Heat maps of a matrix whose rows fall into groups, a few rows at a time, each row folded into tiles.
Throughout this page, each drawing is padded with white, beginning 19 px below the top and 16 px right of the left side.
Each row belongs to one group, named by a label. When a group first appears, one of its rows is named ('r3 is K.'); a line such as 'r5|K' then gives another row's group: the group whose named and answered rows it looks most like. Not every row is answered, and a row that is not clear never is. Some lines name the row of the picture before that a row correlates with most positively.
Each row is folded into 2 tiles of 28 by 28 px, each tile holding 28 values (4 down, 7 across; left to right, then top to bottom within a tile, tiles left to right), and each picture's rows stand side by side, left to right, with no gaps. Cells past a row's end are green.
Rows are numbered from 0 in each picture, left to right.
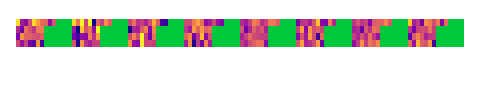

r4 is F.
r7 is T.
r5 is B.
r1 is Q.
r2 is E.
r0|T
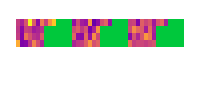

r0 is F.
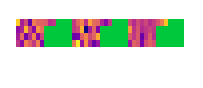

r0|T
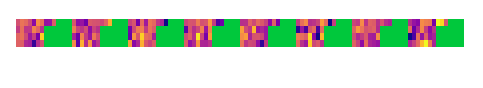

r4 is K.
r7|F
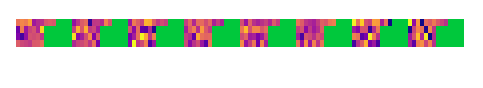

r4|B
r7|T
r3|E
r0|Q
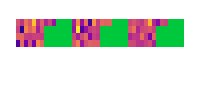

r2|B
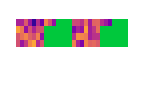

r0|K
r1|E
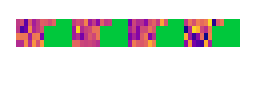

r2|B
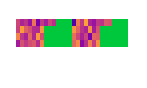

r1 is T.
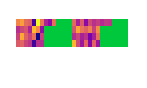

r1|B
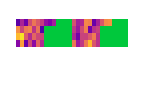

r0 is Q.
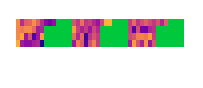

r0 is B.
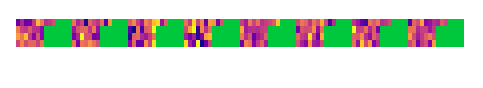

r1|T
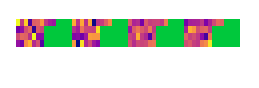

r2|T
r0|T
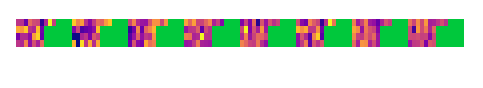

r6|K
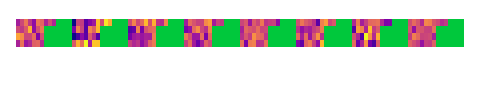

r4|E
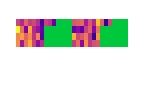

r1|E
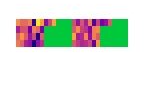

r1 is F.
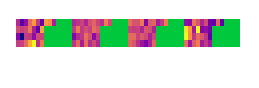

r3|K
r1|B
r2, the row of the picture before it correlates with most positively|0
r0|F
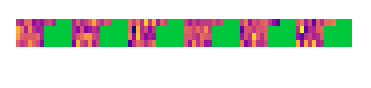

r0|K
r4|E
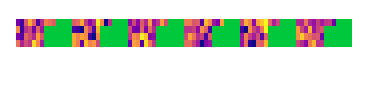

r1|E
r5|K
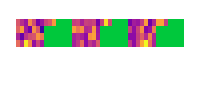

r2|F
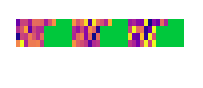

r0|B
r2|F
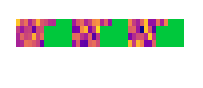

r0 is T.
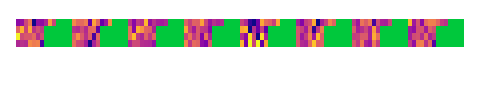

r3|K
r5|F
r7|T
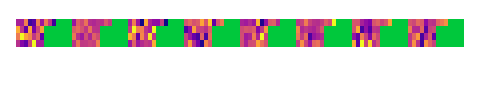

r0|K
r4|F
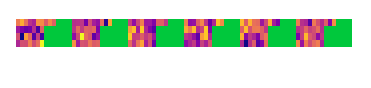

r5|T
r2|K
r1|T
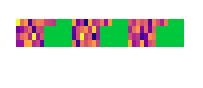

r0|T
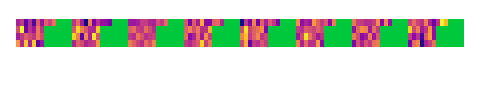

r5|T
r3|F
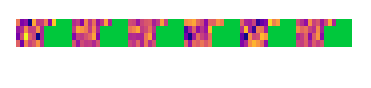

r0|T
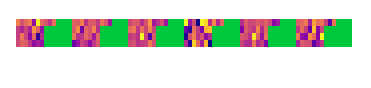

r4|E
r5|E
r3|T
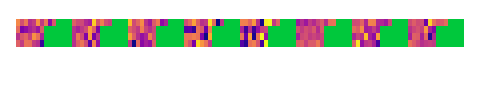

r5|B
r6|B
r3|E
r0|T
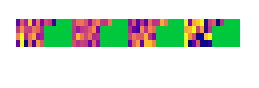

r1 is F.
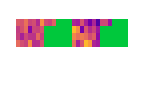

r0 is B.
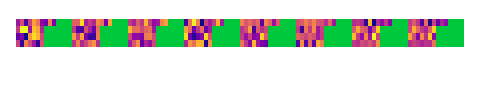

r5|Q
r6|F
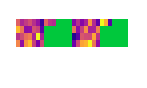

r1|F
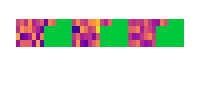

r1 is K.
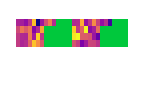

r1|K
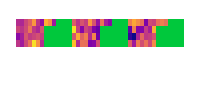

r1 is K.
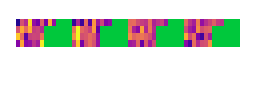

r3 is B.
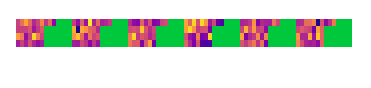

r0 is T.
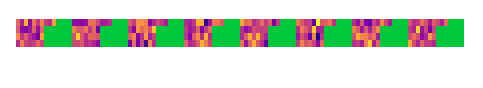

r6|K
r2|Q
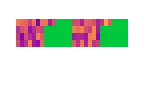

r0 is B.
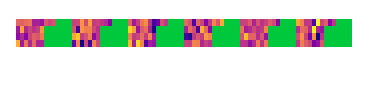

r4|K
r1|Q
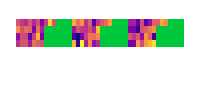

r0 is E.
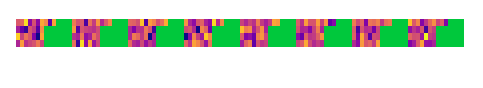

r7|T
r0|E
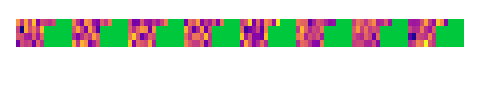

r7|F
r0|Q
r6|B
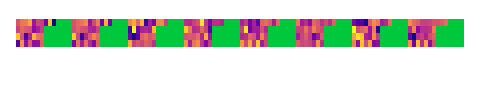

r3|K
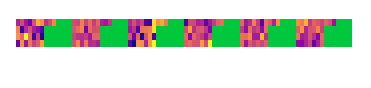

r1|B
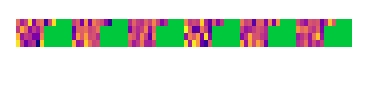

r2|E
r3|K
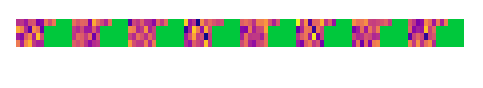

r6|Q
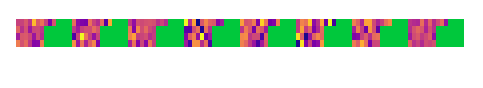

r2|Q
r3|T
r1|T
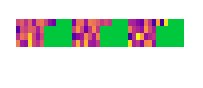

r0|E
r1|B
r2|T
